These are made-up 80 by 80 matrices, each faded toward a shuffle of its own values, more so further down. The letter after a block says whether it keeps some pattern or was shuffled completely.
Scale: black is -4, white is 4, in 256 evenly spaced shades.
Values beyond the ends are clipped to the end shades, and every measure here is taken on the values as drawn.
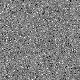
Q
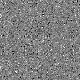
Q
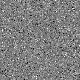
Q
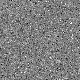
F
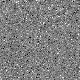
Q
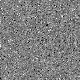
Q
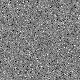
F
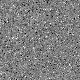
F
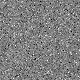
F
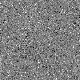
Q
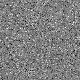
Q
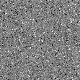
F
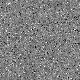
F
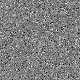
Q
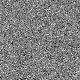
F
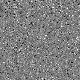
Q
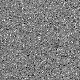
Q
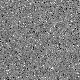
F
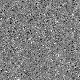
Q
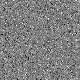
Q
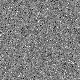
F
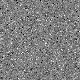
Q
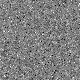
F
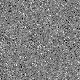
Q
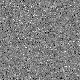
Q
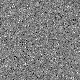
F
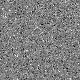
F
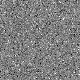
Q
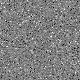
F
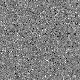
Q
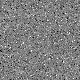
F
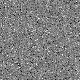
Q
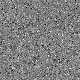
F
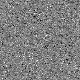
Q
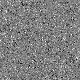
F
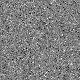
F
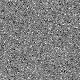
F
